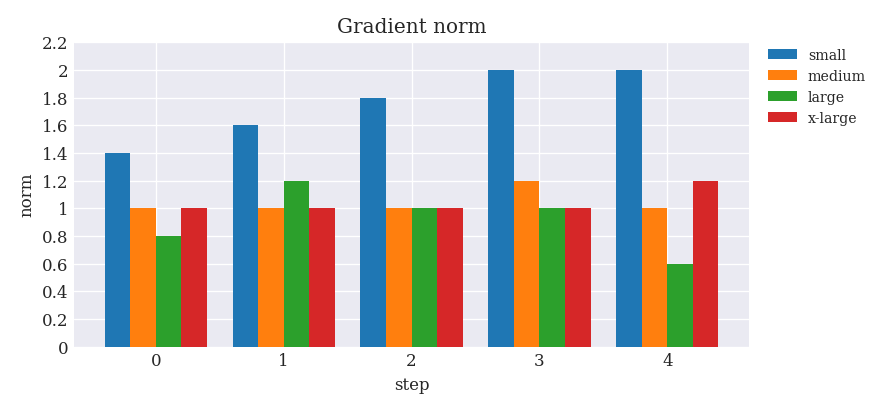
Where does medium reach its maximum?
3
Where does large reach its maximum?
1
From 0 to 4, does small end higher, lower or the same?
higher
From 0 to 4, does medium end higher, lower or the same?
the same
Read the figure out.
Title: Gradient norm
x-axis: step, ticks 0 1 2 3 4
y-axis: norm, ticks 0 0.2 0.4 0.6 0.8 1 1.2 1.4 1.6 1.8 2 2.2
Legend: small, medium, large, x-large
Values:
small: 1.4 1.6 1.8 2 2
medium: 1 1 1 1.2 1
large: 0.8 1.2 1 1 0.6
x-large: 1 1 1 1 1.2
